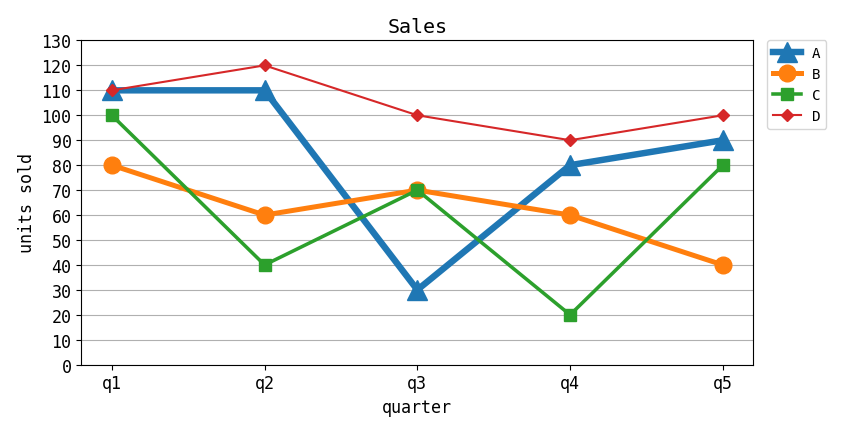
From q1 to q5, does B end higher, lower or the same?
lower
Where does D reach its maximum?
q2
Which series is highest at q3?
D
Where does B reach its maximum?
q1
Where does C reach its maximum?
q1
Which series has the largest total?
D
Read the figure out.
Title: Sales
x-axis: quarter, ticks q1 q2 q3 q4 q5
y-axis: units sold, ticks 0 10 20 30 40 50 60 70 80 90 100 110 120 130
Legend: A, B, C, D
Values:
A: 110 110 30 80 90
B: 80 60 70 60 40
C: 100 40 70 20 80
D: 110 120 100 90 100
